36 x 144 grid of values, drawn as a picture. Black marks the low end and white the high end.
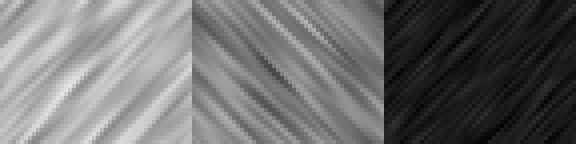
It is made of 1 by 3 panels. Panel 1,1: high, slanting up to the right. Panel 1,2: middling, slanting down to the right. Panel 1,3: very low, slanting up to the right, faint in contrast.
